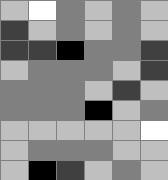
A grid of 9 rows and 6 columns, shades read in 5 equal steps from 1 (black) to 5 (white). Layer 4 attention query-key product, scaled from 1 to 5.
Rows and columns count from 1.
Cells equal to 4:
22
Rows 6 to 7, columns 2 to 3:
3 3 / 4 4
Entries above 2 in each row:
6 5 2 5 5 5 6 6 4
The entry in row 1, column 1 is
4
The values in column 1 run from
2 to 4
